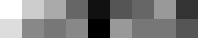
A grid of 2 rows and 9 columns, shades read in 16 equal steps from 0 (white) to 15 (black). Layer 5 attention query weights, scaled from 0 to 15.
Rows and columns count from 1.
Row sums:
68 71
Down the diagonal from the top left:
0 7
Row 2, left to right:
2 7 8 7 15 6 8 8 10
